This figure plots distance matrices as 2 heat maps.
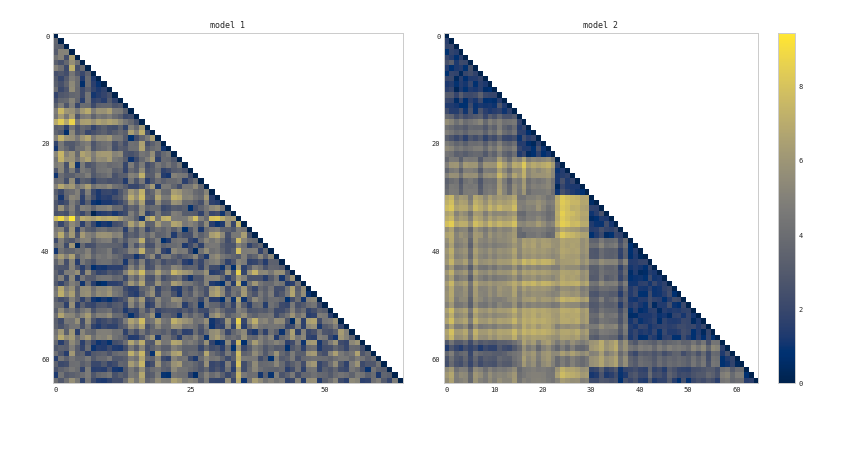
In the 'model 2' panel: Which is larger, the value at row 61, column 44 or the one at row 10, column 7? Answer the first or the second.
the first
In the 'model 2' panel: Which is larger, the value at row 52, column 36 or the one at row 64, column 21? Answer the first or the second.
the second
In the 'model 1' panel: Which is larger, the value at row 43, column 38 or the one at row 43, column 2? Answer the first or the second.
the first
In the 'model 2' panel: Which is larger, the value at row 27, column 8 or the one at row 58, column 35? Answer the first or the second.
the second
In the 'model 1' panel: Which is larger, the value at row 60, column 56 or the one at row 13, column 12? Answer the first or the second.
the first
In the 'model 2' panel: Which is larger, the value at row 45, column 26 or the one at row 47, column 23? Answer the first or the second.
the first
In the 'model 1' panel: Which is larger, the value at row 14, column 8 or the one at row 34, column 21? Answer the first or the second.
the second
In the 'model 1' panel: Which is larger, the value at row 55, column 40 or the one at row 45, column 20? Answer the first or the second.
the first
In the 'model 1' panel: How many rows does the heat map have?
65
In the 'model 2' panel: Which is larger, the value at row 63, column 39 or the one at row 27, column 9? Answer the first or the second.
the second
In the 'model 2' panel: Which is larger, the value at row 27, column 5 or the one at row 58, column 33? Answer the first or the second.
the second
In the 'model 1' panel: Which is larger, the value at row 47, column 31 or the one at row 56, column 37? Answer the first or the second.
the first
